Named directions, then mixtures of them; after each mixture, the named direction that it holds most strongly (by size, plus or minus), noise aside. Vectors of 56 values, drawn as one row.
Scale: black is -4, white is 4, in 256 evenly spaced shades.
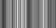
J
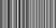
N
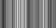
J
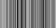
J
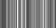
J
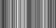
J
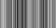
J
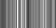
J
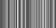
N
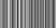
N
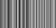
N
